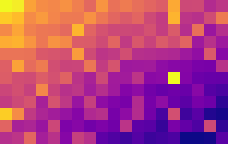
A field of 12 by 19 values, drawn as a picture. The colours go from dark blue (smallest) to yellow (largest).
Ninth with the lowest average: bottom right. Ninth with the highest average: top left. Mirror symmetry: none. Stripes: none. Slope: up to the top left.
